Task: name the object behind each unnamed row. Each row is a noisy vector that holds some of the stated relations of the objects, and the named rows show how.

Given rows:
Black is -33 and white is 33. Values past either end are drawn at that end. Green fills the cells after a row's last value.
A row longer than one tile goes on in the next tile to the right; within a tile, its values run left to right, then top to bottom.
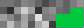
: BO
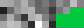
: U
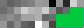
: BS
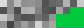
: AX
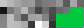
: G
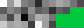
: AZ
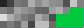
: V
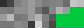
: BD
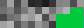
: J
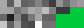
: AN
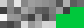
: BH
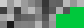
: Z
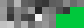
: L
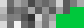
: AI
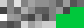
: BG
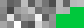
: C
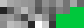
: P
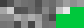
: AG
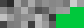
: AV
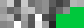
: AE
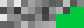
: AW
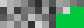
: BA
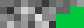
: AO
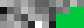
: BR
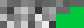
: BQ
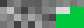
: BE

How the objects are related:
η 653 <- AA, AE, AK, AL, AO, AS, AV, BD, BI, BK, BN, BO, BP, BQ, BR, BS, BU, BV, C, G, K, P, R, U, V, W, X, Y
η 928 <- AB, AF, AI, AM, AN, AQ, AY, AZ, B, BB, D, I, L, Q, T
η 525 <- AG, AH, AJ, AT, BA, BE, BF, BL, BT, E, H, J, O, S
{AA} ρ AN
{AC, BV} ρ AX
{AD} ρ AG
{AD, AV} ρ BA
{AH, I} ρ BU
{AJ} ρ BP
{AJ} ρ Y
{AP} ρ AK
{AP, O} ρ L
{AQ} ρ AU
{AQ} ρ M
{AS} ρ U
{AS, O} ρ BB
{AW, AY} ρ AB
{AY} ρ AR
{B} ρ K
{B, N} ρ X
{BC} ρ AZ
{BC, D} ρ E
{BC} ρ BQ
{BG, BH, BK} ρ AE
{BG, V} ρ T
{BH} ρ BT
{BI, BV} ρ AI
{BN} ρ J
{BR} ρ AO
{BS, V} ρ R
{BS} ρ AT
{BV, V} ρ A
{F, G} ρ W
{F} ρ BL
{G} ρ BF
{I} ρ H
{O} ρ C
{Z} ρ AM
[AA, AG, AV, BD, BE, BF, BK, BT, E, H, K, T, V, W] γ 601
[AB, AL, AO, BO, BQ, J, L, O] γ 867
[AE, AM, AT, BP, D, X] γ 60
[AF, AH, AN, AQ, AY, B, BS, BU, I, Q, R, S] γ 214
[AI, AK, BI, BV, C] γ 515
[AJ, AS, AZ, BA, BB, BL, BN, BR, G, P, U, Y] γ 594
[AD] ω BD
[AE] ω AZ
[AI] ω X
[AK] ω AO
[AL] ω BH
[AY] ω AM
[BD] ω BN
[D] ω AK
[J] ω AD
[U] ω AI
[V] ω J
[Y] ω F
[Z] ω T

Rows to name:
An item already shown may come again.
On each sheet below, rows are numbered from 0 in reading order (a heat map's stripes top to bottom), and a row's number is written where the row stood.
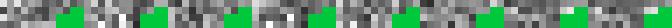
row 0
F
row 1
AE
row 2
T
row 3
D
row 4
AI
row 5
AV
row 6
AG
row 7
BF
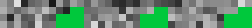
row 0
AY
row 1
O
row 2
AV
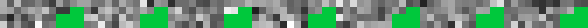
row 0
AN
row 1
BV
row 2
H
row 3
U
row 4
BC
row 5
K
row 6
O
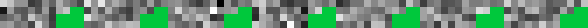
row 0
AJ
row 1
F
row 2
AH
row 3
BL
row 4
V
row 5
BT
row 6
AX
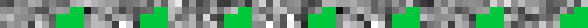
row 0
W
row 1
G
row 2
AT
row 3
AE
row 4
AS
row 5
AV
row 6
AX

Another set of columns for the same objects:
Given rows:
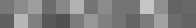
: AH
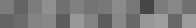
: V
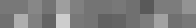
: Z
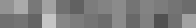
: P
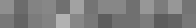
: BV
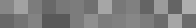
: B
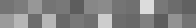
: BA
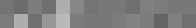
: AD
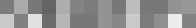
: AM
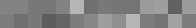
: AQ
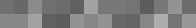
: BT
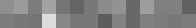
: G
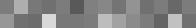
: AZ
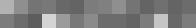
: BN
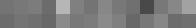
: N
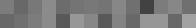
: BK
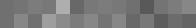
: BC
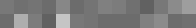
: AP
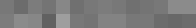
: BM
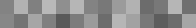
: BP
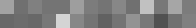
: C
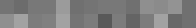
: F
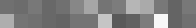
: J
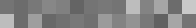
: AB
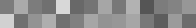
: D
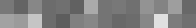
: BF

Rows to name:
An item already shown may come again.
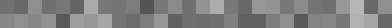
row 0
E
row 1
I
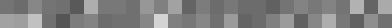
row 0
BF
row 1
AY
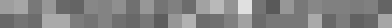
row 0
U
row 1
Y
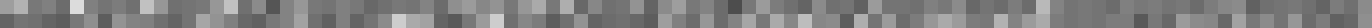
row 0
BU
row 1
AJ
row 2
AT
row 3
K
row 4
AG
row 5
AD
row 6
AW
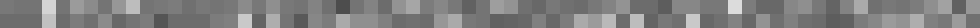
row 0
BQ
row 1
AV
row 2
AS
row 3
BA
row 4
AQ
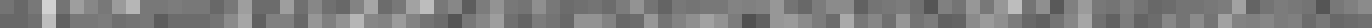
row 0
BQ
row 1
W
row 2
AJ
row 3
AR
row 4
AW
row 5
AJ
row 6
BC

